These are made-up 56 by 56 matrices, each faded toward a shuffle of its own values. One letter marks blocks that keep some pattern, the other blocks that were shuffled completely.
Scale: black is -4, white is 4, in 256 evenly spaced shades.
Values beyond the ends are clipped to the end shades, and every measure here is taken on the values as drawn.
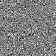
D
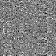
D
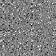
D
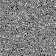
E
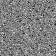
E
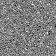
E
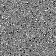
E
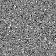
E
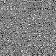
D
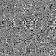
D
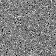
E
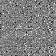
D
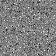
E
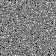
E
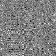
D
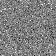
E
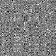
D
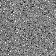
E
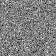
E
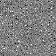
D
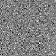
D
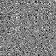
D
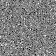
E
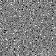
D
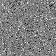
E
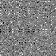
D
